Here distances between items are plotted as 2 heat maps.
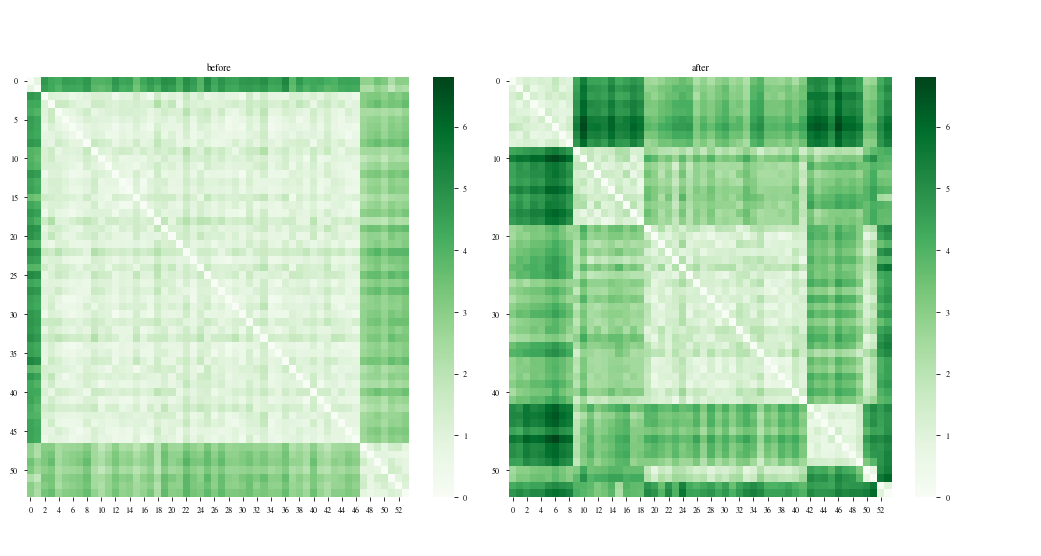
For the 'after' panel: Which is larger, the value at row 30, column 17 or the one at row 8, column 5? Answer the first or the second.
the first
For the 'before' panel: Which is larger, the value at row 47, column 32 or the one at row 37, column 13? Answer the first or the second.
the first
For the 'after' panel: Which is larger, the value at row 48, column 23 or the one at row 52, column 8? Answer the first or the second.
the second
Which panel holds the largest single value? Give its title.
after
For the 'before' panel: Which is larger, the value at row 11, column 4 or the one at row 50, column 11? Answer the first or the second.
the second
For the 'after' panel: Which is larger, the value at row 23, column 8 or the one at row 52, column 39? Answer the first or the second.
the second
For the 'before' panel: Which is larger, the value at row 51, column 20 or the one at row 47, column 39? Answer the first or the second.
the first
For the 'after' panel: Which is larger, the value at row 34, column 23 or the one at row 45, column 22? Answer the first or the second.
the second
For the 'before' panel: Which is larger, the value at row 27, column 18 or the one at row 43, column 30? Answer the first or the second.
the first
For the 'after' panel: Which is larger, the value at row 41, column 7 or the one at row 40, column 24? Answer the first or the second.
the first
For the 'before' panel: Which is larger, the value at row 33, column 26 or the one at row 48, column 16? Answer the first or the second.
the second
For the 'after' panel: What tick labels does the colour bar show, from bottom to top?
0, 1, 2, 3, 4, 5, 6
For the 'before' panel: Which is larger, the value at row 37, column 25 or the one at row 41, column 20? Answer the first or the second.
the first
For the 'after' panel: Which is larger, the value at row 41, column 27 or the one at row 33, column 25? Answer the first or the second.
the second
